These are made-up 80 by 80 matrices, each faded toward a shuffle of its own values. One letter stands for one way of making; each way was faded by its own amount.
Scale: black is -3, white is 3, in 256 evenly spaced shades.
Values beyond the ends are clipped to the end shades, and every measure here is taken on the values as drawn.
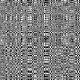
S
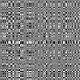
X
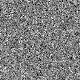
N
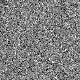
N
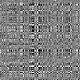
S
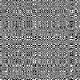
S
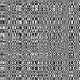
X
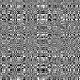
S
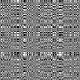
X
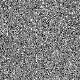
N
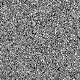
N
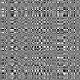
X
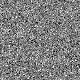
N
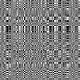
X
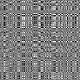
X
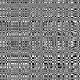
X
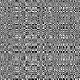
S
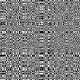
S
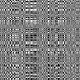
X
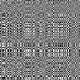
X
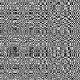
S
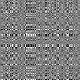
X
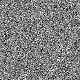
N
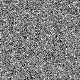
N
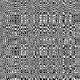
S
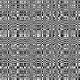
X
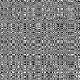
S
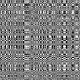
X
